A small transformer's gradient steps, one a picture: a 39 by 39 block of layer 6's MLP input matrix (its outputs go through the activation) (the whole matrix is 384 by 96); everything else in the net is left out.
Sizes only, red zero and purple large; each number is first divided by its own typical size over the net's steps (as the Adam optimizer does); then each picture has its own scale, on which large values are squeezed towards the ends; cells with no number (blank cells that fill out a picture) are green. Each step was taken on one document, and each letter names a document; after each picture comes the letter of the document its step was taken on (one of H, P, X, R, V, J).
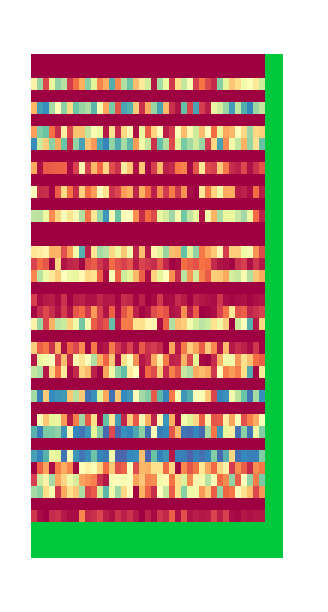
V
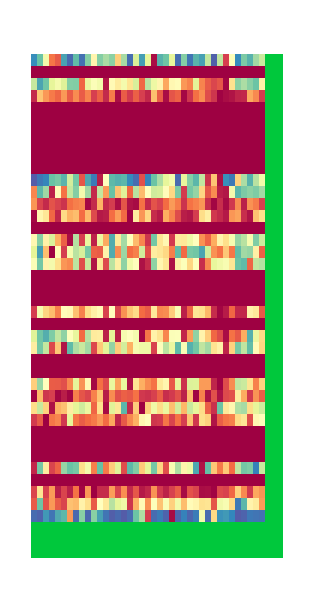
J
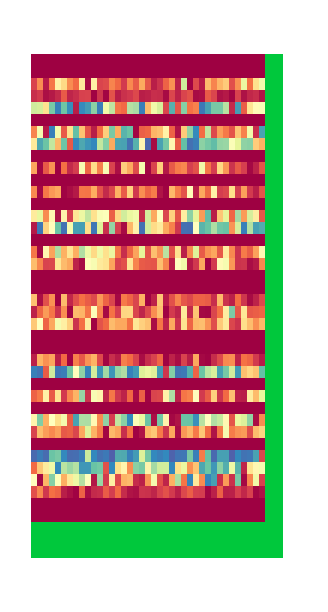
V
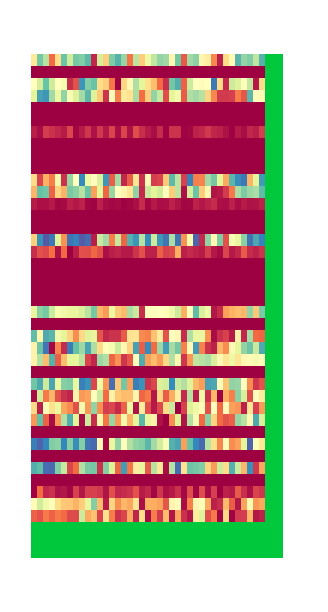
J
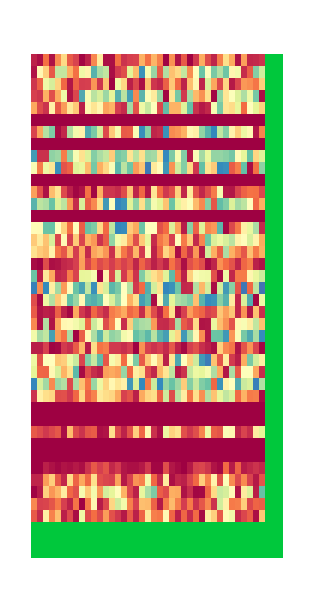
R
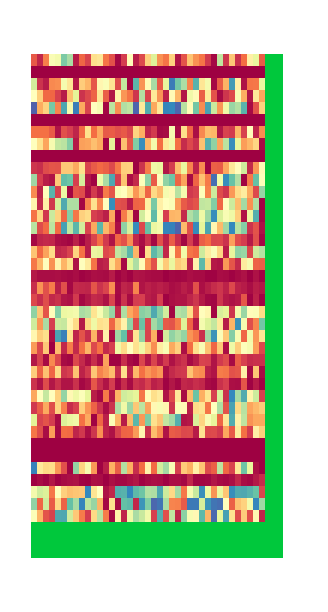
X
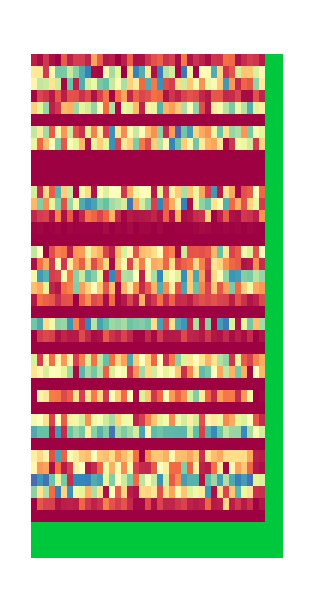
V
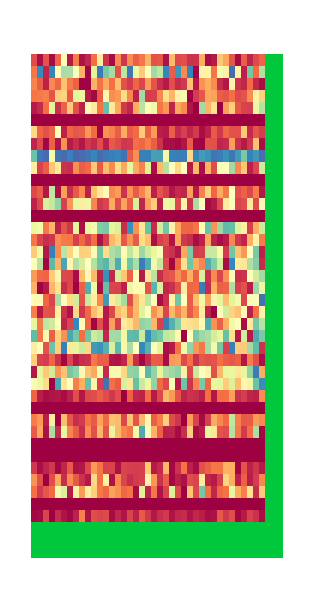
R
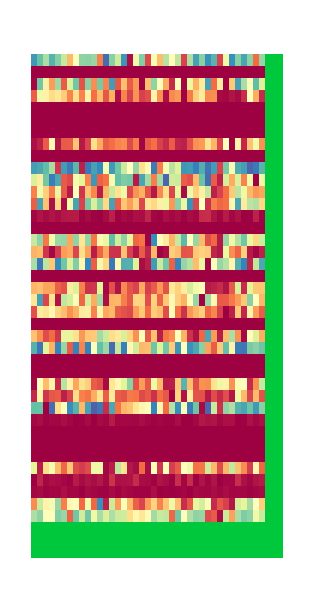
J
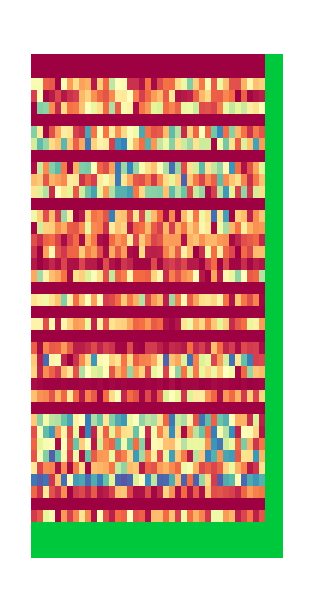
V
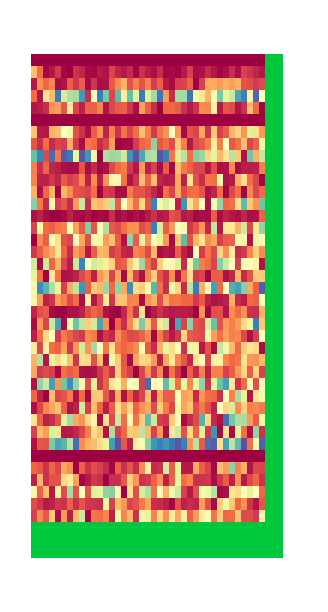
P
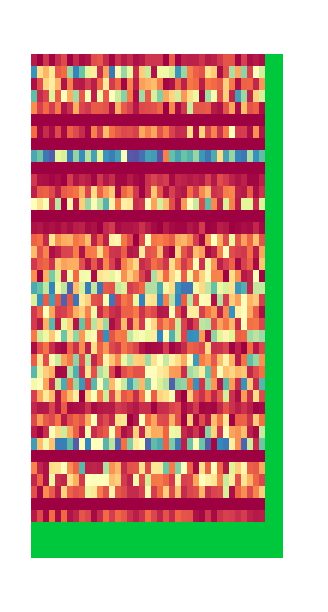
P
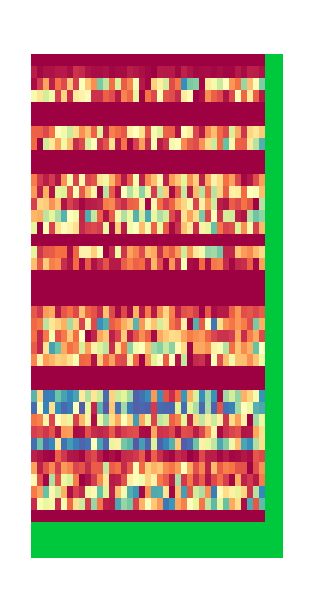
X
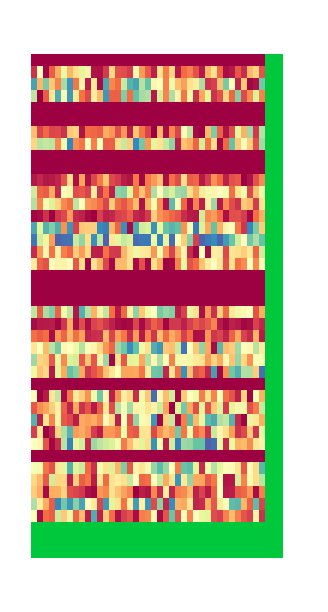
X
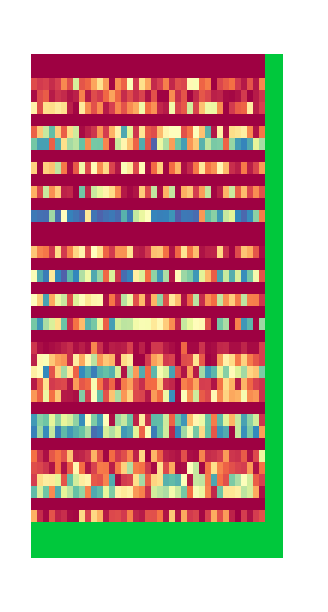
V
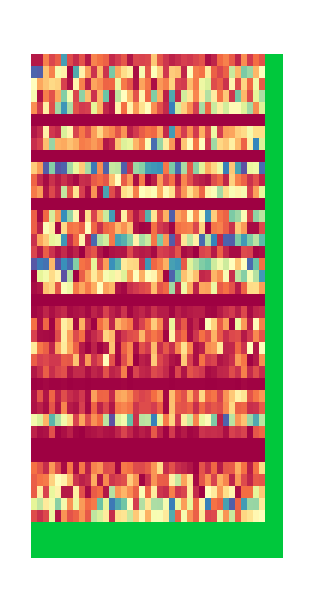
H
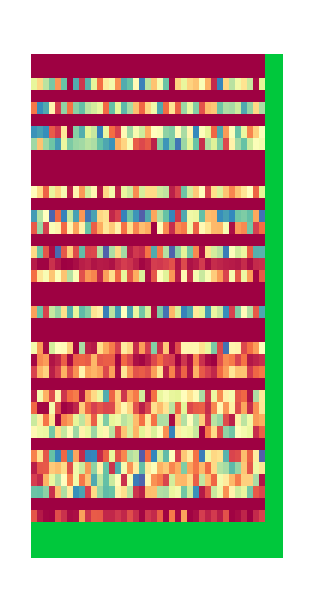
V
